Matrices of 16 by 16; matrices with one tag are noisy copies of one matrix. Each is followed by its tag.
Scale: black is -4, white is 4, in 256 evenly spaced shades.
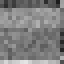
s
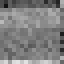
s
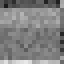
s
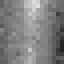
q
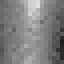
q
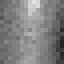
q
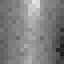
q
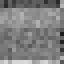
s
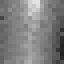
q
